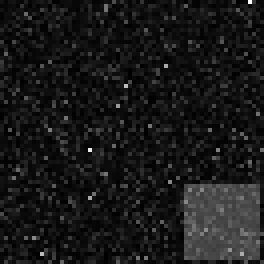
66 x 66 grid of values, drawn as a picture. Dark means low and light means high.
The values are skewed, with a long tail toward high values. Overall the values sit about 10% of the way up the scale. An odd patch, higher than its surroundings, sits in the bottom right. No regular stripes run through it. The bottom right is the ninth with the highest average.
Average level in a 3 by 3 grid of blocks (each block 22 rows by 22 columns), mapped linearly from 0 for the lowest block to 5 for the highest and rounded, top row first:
0 0 0
0 0 0
0 0 5
